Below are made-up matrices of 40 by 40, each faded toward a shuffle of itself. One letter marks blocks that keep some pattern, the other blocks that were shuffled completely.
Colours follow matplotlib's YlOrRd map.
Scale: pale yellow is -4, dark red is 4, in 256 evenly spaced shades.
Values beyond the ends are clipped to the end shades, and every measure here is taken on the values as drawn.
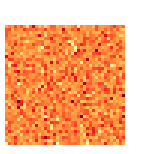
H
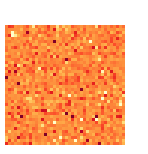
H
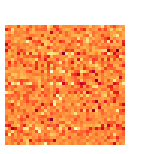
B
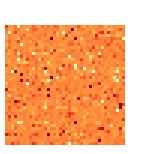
H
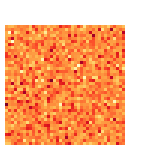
H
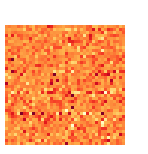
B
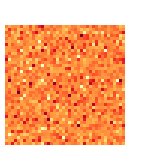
H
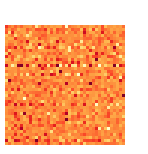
B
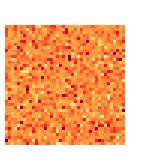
H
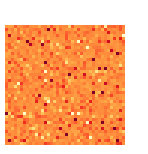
H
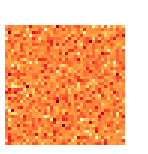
H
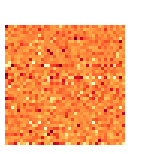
B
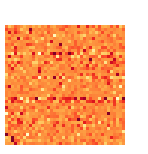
B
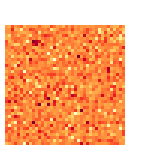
H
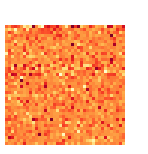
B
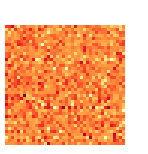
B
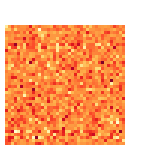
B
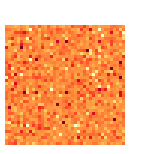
H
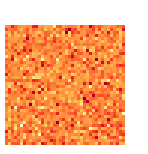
H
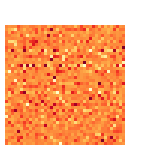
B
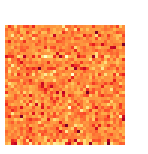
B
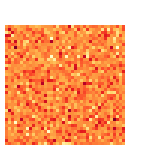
H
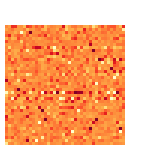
B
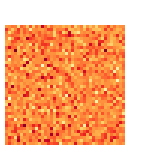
H
